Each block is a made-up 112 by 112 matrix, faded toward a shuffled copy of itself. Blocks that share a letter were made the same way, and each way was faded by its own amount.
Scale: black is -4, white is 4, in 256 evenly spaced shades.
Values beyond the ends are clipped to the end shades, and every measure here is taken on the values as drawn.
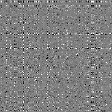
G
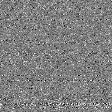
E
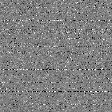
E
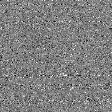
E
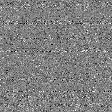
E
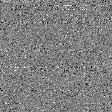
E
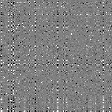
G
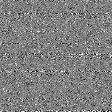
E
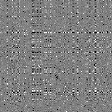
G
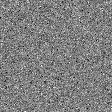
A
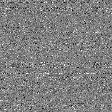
E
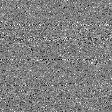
E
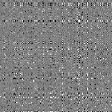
G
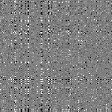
G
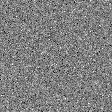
A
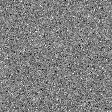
A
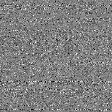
E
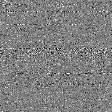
E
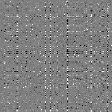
G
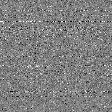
E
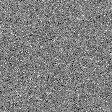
A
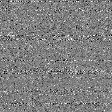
E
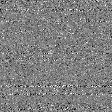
E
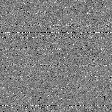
E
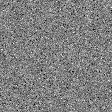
A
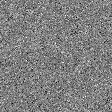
A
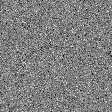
A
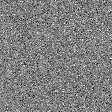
A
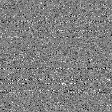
E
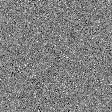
A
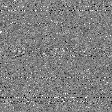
E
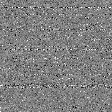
E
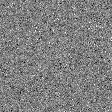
A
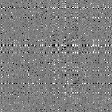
G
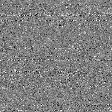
E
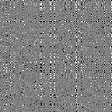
G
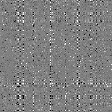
G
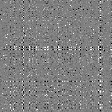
G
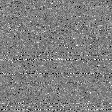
E
